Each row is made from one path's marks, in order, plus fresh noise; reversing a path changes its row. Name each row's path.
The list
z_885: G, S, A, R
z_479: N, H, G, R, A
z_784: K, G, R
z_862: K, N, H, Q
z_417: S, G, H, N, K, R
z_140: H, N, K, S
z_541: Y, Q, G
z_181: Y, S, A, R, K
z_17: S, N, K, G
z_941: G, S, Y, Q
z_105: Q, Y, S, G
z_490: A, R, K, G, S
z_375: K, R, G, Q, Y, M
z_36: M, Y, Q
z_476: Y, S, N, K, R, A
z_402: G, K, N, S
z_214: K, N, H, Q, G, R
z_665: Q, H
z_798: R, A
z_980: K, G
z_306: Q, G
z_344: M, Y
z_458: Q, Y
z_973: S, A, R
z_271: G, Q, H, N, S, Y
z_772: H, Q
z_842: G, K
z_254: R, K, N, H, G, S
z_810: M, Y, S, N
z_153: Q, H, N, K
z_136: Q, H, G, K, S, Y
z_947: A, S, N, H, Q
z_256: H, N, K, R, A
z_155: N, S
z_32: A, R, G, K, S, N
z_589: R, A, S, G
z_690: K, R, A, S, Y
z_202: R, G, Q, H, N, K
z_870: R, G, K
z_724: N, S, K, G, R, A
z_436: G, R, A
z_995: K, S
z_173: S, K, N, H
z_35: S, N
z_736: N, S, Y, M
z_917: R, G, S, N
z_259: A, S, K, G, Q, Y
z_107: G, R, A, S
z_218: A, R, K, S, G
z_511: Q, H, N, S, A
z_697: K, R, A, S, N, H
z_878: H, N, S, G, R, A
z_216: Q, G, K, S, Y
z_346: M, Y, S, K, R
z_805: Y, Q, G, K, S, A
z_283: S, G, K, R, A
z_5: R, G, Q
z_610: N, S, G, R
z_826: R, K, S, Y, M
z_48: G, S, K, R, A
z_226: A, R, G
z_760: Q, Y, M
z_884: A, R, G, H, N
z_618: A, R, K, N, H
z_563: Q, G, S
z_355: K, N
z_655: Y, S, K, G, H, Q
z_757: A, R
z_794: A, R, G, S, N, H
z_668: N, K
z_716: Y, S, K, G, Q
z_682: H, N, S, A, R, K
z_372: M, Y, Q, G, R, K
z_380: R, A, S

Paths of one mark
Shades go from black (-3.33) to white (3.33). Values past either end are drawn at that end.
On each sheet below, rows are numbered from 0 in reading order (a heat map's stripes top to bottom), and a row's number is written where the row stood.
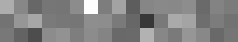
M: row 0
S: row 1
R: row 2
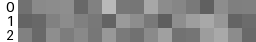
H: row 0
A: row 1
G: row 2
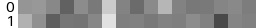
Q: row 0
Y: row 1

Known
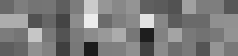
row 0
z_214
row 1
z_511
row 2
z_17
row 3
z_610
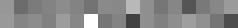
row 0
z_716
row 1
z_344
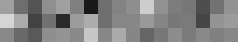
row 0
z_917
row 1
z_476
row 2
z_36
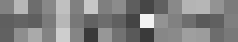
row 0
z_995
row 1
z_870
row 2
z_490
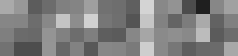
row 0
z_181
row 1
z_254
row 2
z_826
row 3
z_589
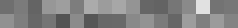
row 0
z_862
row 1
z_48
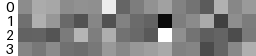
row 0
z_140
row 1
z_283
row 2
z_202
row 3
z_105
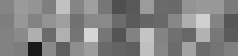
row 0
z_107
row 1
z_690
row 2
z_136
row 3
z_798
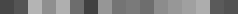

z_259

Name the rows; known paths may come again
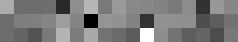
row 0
z_346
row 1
z_884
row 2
z_202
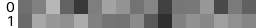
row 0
z_417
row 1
z_155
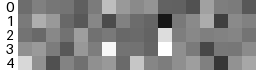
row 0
z_214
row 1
z_283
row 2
z_842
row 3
z_153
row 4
z_810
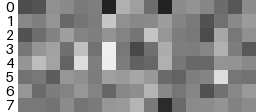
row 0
z_226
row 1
z_306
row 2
z_772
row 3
z_458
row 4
z_563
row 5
z_862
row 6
z_716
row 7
z_980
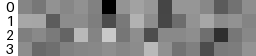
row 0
z_32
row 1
z_355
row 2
z_372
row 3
z_655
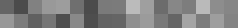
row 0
z_941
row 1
z_48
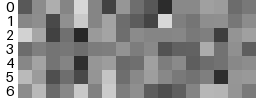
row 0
z_490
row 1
z_380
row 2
z_476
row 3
z_784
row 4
z_256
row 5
z_805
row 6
z_995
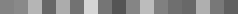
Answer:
z_136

